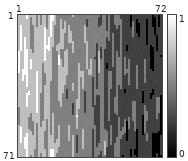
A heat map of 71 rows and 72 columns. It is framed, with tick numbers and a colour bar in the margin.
On average the colour sits 50% of the way up the scale. The grain runs up and down. Values rise toward the left.
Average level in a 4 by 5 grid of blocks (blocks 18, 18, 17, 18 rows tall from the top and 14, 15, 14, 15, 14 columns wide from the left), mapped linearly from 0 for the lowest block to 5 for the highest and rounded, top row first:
5 4 3 1 0
5 4 3 1 1
4 3 2 1 1
4 3 2 1 0
